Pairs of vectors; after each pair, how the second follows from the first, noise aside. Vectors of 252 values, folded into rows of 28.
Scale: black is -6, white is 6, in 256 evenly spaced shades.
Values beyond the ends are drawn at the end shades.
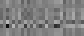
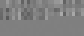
partly zeroed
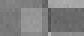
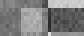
scaled up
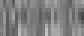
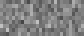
shuffled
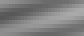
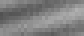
copied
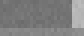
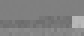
partly zeroed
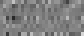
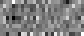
scaled up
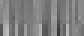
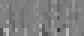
partly zeroed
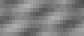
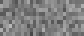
shuffled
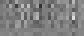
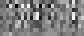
scaled up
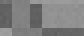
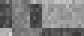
scaled up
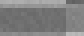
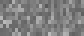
shuffled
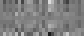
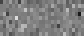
shuffled
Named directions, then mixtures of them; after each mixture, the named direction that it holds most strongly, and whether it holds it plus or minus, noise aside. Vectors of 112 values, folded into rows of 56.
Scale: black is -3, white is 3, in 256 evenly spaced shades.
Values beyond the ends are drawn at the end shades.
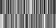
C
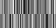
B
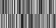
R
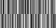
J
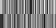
C, minus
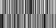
C, minus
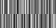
J, minus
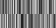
R, plus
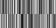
R, plus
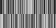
C, plus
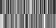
C, plus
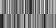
C, minus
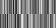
R, minus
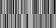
R, minus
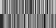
C, minus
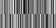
B, plus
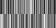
C, plus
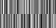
J, minus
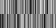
C, minus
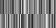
B, minus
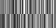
B, minus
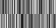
R, plus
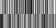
C, minus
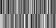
C, plus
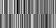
B, plus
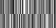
B, minus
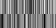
C, minus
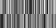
C, minus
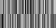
J, plus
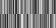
R, minus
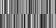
J, minus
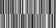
B, minus
